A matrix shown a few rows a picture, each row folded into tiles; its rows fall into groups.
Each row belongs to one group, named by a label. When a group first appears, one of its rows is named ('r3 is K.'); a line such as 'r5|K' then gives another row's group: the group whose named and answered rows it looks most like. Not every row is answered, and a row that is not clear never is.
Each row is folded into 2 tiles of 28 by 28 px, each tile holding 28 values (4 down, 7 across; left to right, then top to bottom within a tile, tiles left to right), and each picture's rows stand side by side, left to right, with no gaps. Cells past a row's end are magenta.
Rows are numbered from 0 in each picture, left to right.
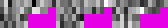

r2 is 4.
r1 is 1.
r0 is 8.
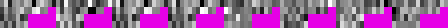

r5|1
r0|8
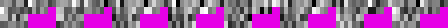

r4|1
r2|8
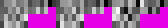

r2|4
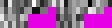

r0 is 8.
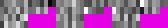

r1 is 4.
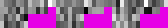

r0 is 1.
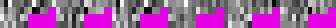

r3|4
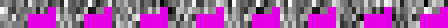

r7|8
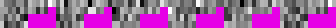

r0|1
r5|1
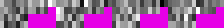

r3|4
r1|4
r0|1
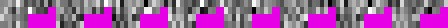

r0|4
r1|1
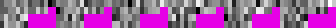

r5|1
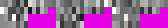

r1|1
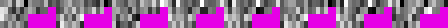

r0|4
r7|8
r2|1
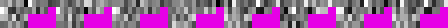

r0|4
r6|4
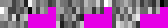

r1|1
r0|4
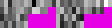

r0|8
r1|1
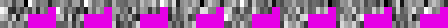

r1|4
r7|8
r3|8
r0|4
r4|4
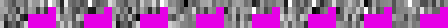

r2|1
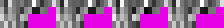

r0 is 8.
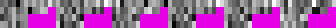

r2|8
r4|1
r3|1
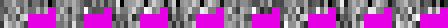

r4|4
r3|8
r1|4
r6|8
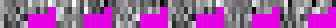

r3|1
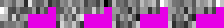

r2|1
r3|1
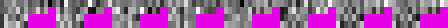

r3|4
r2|4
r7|1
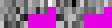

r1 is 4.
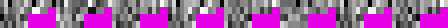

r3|8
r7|1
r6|8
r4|1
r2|1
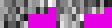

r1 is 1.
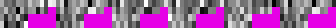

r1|8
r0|1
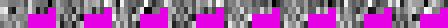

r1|1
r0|4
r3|1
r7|8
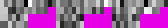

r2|8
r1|1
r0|4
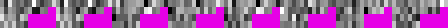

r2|8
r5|4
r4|8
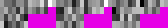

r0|1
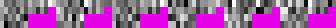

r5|4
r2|1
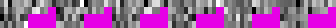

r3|1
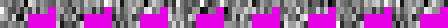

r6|1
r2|8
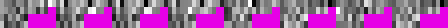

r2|8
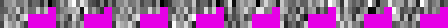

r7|4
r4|8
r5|1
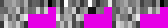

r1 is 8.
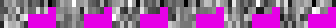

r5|8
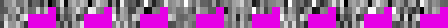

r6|8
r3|4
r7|4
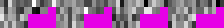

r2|8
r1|4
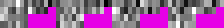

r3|4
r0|4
